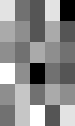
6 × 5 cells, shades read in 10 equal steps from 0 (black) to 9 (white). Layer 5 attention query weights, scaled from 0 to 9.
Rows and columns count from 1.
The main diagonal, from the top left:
8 5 6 4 5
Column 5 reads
0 3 4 3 5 8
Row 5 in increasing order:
4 5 5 6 7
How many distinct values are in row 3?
3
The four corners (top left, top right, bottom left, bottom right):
8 0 4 8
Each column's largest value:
9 7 9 8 8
